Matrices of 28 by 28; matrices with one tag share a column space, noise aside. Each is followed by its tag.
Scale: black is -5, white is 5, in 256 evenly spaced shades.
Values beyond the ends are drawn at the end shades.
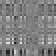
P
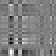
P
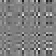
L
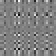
L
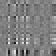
P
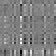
P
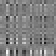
P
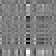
P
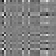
L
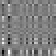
P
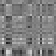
P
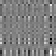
P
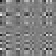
L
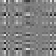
L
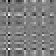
L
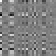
L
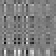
P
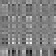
P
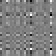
L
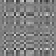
L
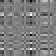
L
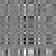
P
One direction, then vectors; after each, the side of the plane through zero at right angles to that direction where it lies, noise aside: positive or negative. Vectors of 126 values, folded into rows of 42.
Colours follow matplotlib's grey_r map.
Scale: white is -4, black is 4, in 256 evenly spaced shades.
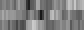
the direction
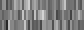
negative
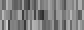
positive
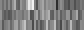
negative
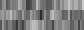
positive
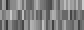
positive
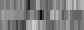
positive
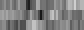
positive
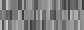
negative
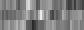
negative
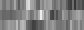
negative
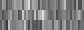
negative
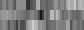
positive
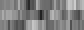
positive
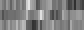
negative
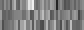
negative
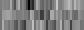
positive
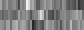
negative
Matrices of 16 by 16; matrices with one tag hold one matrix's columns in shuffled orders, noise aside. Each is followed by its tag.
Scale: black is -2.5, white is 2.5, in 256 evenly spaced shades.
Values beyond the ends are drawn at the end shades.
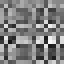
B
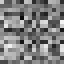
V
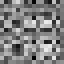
V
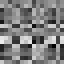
B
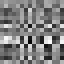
B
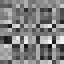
B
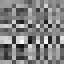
B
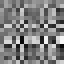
B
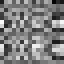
V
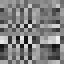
B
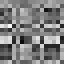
B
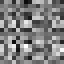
V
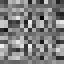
V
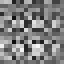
V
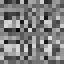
V
